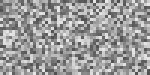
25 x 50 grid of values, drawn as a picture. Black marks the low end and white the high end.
No seam splits the table. There are no regular stripes. Overall the values sit about 60% of the way up the scale. Neither half mirrors the other. The histogram is flat. The texture is fine-grained noise.
